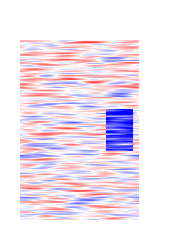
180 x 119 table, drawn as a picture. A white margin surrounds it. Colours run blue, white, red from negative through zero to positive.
The ninth with the lowest average is the middle right. The grain runs across in streaks. An odd patch, lower than its surroundings, sits in the middle right.
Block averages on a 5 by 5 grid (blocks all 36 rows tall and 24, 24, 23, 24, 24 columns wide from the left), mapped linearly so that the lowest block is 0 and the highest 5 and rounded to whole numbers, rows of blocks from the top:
5 5 5 4 5 | 5 4 4 4 4 | 4 4 4 2 0 | 4 4 4 4 3 | 4 4 4 4 4
